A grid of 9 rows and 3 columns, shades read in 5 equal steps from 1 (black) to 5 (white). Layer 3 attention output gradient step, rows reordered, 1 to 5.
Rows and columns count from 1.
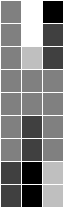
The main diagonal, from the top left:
3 5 2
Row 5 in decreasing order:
3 3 3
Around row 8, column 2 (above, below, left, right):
2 1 2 4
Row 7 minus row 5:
0 -1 0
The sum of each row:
9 10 9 9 9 8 8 7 7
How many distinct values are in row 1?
3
